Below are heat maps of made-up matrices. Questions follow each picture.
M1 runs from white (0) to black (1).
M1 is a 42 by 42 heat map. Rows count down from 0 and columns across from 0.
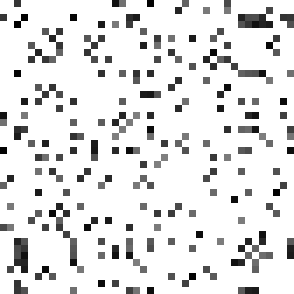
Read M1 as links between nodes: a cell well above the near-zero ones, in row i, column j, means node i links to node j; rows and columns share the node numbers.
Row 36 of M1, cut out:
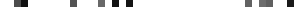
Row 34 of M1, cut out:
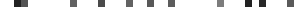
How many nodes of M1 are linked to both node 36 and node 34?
8
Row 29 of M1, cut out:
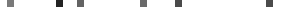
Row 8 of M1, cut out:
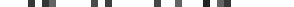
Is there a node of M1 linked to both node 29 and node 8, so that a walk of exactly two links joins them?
yes
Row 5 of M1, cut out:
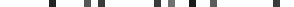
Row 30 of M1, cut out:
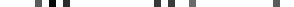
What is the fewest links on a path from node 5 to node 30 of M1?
1
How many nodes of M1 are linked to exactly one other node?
1
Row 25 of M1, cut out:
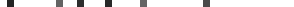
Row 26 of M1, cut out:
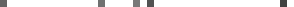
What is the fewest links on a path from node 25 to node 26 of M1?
3
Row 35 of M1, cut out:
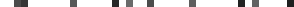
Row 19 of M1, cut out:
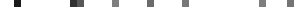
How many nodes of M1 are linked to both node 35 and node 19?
5
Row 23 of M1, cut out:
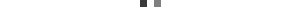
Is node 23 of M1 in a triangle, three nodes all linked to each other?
no
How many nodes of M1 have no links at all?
0
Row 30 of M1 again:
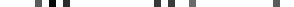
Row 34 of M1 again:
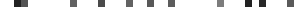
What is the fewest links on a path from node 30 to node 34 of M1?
2
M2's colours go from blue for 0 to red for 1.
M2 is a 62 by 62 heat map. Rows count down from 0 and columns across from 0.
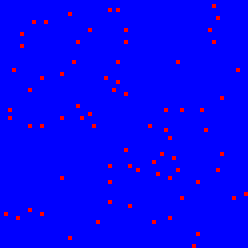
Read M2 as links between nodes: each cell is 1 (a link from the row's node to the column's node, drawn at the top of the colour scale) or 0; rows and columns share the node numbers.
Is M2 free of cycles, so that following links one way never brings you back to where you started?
no
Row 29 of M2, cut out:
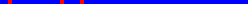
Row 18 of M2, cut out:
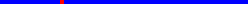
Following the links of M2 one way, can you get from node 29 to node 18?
yes
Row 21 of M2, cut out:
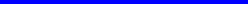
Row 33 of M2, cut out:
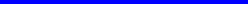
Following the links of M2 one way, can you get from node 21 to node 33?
no
